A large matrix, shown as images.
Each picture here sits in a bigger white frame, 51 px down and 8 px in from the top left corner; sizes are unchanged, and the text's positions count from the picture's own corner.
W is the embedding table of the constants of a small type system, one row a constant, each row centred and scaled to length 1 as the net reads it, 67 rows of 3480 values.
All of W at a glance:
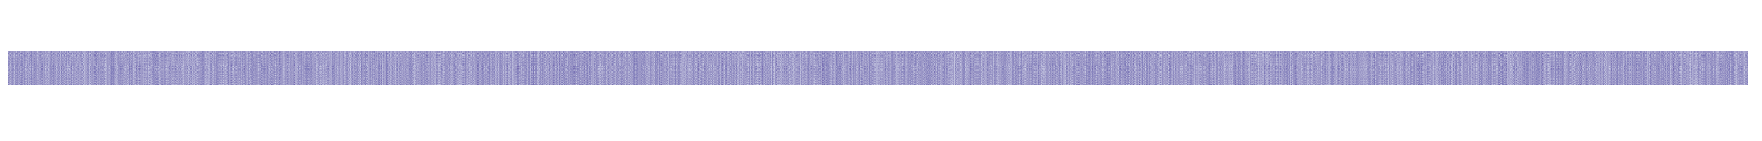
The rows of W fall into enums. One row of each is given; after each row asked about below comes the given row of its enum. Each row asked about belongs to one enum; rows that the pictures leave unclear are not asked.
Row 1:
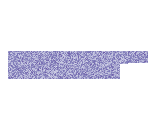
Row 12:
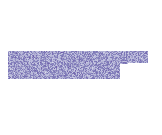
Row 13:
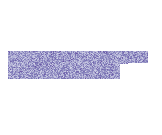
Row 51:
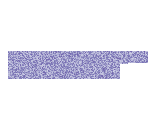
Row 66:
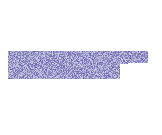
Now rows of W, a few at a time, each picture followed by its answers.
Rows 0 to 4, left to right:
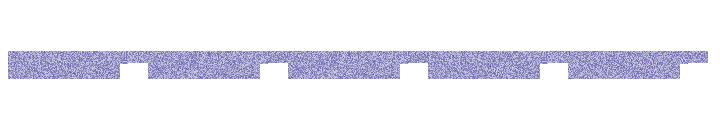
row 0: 12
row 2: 1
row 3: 12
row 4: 66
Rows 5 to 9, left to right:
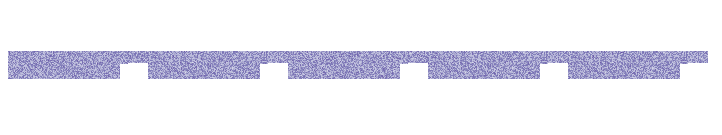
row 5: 66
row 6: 12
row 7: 51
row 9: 12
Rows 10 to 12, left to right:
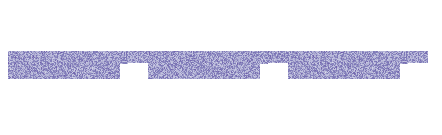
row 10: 12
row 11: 66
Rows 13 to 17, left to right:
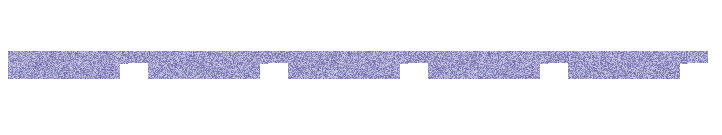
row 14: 66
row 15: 1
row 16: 1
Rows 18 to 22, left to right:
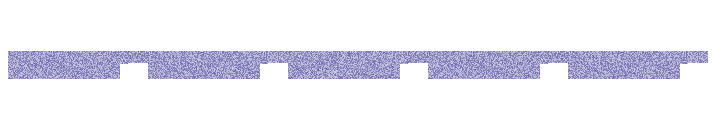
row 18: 66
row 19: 12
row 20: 1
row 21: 66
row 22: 12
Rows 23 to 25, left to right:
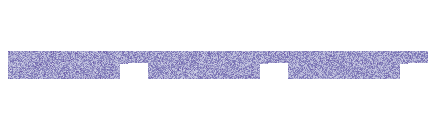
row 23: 13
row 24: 1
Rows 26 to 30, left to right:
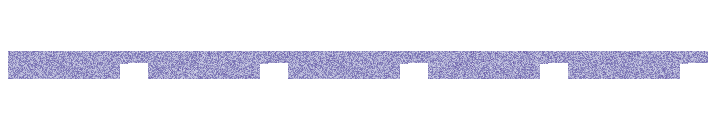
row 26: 66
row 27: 1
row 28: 66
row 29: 13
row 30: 51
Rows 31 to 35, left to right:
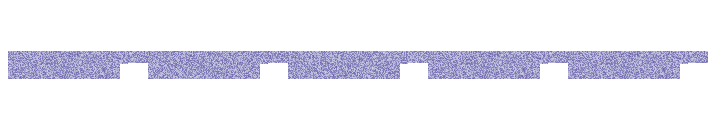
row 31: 51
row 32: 66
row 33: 12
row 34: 51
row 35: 51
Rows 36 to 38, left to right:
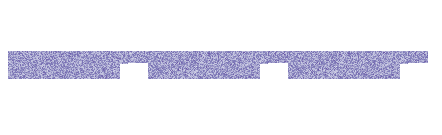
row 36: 51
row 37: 1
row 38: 1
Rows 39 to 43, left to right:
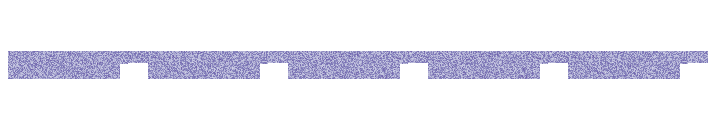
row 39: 66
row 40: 12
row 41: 51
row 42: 51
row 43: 12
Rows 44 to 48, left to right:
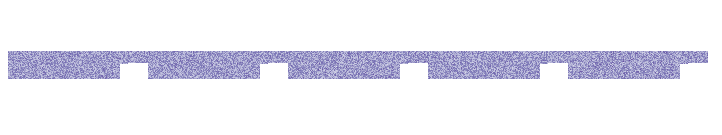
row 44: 51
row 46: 1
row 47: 12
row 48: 13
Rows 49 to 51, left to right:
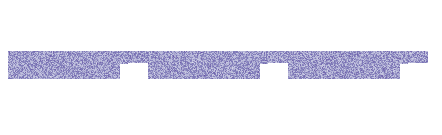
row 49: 66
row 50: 12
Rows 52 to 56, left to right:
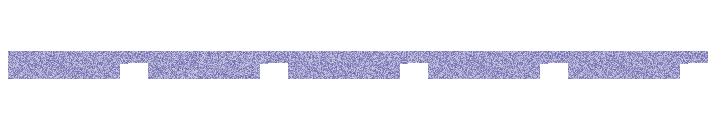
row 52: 66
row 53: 1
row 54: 12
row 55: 66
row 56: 66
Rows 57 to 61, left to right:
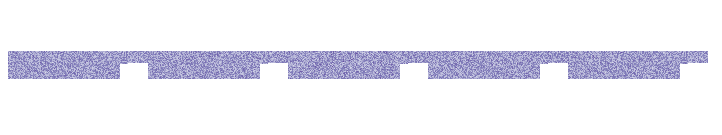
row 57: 12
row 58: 51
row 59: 13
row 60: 66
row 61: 12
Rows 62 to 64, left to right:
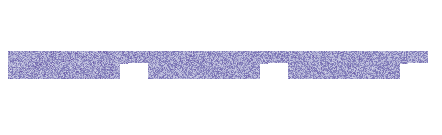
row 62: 13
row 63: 66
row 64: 12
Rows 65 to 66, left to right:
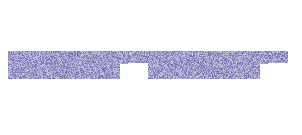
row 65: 51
